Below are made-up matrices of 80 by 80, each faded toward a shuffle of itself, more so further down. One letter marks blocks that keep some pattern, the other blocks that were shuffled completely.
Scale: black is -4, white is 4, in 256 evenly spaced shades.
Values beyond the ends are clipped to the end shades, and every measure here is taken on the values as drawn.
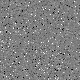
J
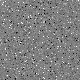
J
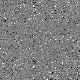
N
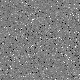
J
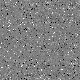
N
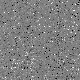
N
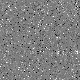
N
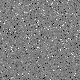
J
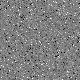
J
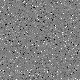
J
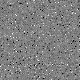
N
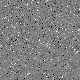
J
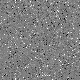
J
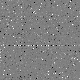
N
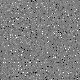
N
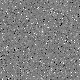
J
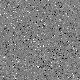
N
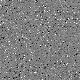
N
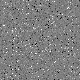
N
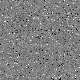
N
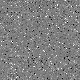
N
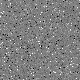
J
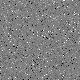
J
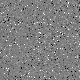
N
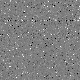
N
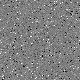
J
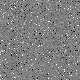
J
